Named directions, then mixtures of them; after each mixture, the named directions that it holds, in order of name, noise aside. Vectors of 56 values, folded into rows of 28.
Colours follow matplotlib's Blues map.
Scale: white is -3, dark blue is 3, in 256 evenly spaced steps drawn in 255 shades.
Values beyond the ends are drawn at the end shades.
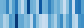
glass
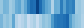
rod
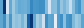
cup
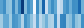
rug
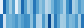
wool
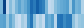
cup, rod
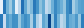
wool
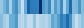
glass, rod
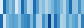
wool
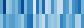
cup, rug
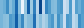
glass, rug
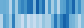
rod, rug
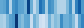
glass, rug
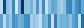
rug, wool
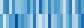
glass, wool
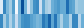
glass, wool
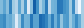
glass, rug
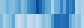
rod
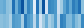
rug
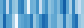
glass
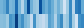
glass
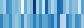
rug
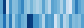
cup, rod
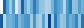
wool
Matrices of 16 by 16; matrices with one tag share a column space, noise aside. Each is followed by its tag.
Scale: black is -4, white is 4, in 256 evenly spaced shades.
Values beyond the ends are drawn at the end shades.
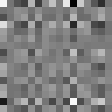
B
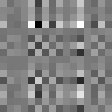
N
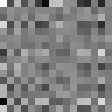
B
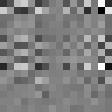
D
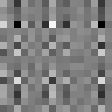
N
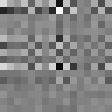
D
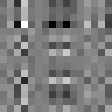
N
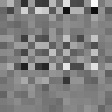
D
